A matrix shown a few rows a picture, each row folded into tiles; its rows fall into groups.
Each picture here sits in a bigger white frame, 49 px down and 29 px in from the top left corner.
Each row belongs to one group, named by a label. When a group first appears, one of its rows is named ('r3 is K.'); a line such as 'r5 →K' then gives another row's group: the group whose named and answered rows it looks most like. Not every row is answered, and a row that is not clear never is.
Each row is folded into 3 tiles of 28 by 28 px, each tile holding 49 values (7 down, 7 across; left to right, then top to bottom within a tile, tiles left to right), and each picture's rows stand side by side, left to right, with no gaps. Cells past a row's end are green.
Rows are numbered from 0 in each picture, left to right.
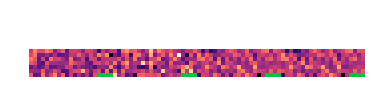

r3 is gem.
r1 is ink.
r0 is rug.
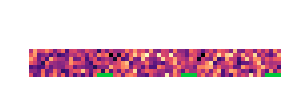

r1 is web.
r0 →rug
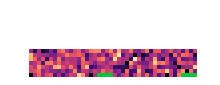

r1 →rug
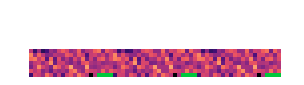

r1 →gem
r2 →gem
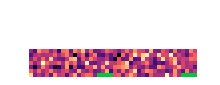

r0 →ink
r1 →web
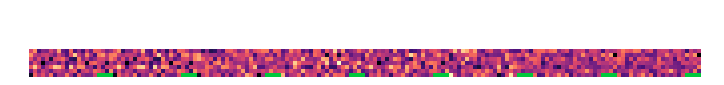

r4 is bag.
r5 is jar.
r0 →bag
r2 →gem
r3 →ink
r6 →rug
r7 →rug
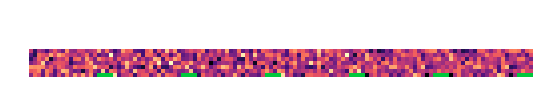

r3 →ink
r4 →gem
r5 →gem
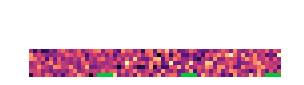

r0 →gem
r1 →ink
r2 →web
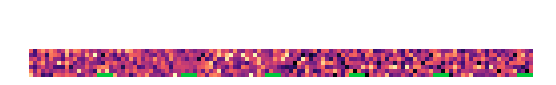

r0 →ink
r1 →jar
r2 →web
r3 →rug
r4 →bag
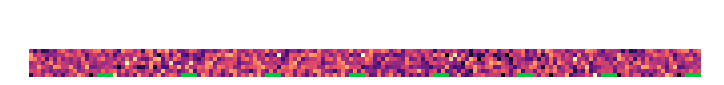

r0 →gem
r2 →web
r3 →web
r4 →rug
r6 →jar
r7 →gem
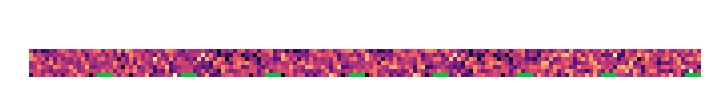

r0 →gem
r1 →jar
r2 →rug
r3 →gem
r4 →gem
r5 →rug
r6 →web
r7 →web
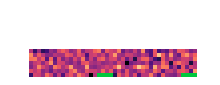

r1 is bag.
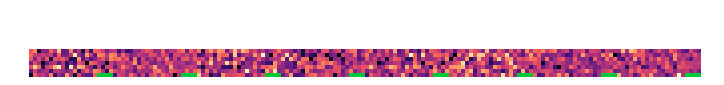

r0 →bag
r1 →gem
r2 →ink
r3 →rug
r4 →bag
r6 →rug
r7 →jar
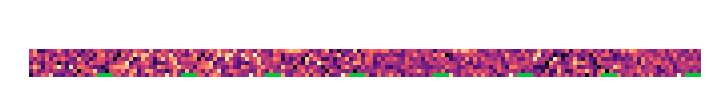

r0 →bag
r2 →web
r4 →rug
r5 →jar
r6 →rug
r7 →jar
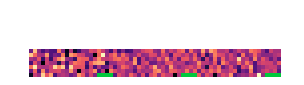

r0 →bag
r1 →gem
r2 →jar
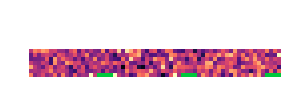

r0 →jar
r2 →web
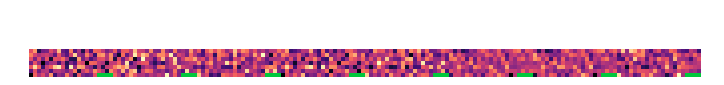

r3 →bag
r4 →ink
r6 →gem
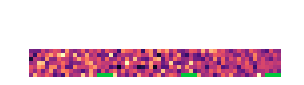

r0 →web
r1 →ink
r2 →jar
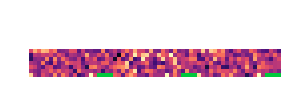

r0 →jar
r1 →web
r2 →jar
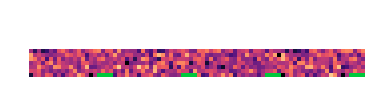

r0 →gem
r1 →bag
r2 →rug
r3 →gem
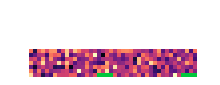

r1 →jar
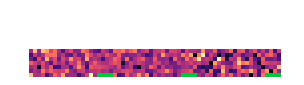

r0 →jar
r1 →rug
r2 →rug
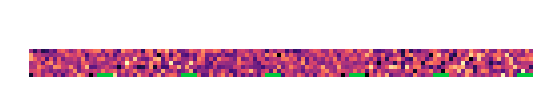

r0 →gem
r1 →ink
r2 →rug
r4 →bag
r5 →web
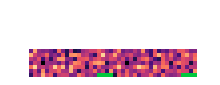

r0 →bag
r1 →bag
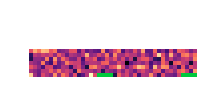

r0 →jar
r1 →bag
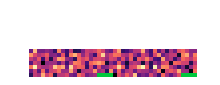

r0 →bag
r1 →bag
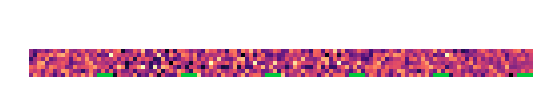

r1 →bag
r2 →ink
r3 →ink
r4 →web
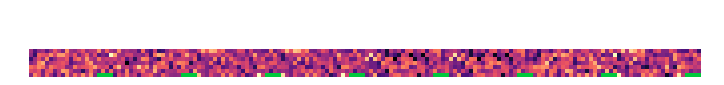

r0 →web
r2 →jar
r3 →jar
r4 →rug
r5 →rug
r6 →web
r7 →jar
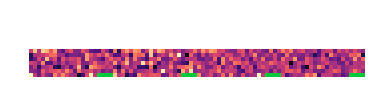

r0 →jar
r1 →ink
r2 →jar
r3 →rug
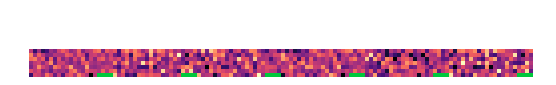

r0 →gem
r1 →ink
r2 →jar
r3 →gem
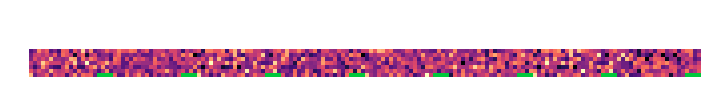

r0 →ink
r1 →rug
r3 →rug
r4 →jar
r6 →ink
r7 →rug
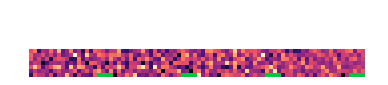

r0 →bag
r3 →gem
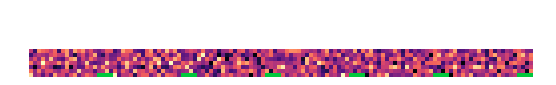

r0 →ink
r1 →ink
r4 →bag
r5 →bag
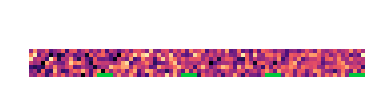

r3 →web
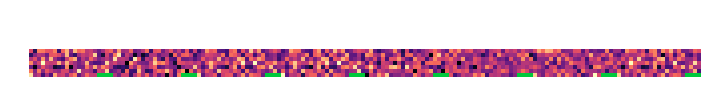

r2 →ink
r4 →bag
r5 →rug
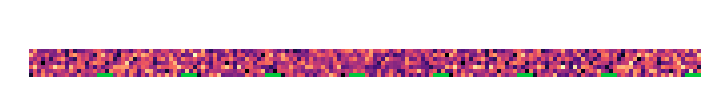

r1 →web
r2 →bag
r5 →bag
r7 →web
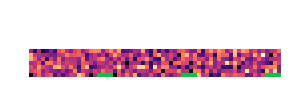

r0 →gem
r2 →ink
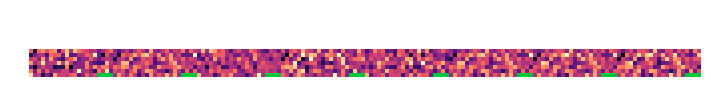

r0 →ink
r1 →web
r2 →jar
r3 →web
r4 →ink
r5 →web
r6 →web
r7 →web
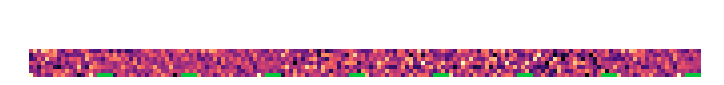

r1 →gem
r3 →bag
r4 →ink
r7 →jar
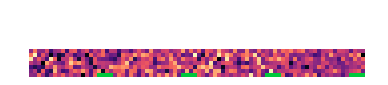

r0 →rug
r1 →web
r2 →web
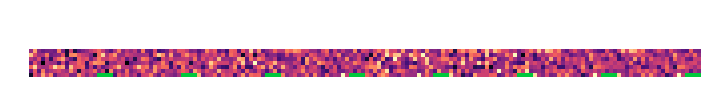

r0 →bag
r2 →ink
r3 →jar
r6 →jar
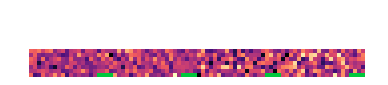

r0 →rug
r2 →bag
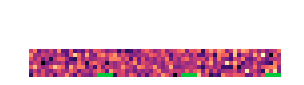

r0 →bag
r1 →gem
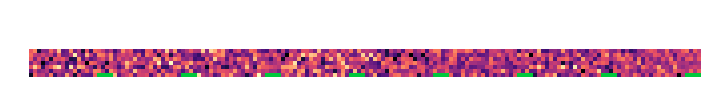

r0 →bag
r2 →jar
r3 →web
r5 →rug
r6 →bag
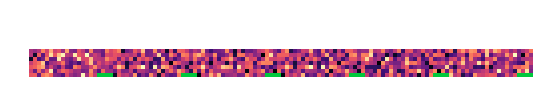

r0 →web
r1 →bag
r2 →bag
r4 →rug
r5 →ink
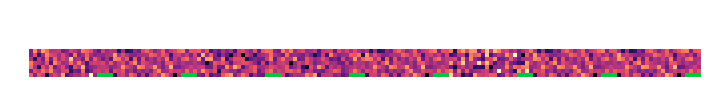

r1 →gem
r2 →rug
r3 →rug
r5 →ink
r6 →gem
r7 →gem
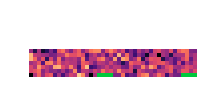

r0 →gem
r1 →rug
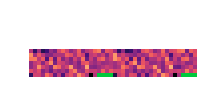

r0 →gem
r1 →gem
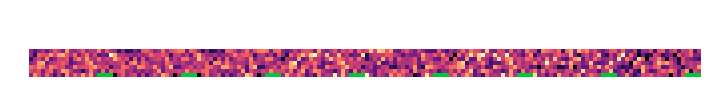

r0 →web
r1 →gem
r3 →web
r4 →jar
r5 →web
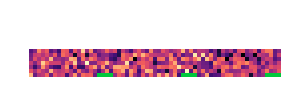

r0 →ink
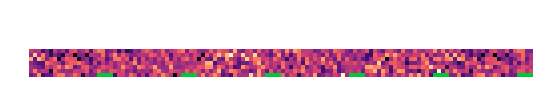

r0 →rug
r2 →web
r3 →jar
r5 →rug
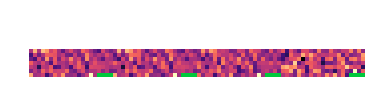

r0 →jar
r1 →jar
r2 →jar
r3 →web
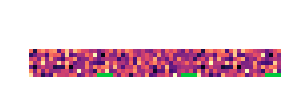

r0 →ink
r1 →jar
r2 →ink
